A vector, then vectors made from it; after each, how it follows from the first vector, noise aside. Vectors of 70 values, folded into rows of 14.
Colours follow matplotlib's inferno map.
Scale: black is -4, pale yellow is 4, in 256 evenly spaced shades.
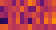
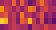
negated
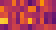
negated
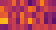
negated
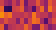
wrapped around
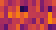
wrapped around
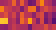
negated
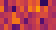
wrapped around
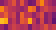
negated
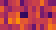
wrapped around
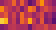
negated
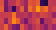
wrapped around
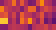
negated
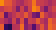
wrapped around
